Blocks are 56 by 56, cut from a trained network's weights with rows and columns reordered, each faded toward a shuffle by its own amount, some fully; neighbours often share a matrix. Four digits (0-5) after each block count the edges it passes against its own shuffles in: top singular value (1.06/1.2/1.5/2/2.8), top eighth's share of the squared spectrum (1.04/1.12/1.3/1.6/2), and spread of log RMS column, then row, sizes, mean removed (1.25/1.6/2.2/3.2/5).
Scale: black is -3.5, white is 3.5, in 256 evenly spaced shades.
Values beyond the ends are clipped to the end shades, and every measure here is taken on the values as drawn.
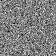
0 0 0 0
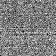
2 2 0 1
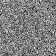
0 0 0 0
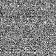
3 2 0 1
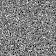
0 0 0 0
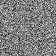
1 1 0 0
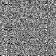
3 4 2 2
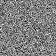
0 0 0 0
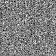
1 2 0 1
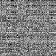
3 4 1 2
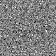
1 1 0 0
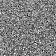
0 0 0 0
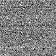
2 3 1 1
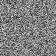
2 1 0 0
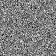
2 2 0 0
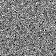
0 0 0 0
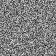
0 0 0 0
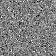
2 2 0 0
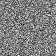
0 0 0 0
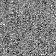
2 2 0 1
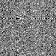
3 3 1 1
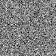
2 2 1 0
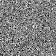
1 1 0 0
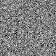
2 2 0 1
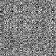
3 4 2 2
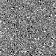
2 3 0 1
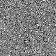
2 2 1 0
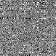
3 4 1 2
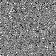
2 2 0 0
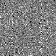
2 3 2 0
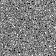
2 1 0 0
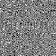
3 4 1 2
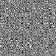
3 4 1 2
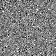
1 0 0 0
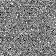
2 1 0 0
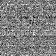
3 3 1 1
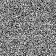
1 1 0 0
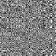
4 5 2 2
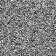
2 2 0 0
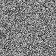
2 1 0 0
